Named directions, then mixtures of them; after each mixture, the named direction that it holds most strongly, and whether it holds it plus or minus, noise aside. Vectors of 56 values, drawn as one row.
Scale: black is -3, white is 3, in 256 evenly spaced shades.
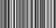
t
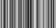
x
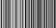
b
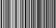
b, plus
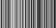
b, plus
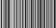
b, plus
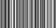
t, plus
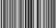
x, plus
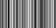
x, minus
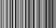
t, minus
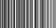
t, plus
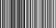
b, minus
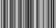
x, plus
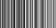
b, minus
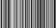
b, plus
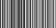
b, minus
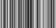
x, plus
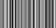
t, minus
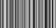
t, minus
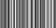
t, plus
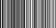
b, minus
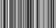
x, plus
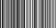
b, minus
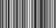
x, minus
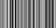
t, minus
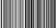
b, plus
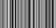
t, minus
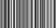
t, plus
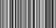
t, minus
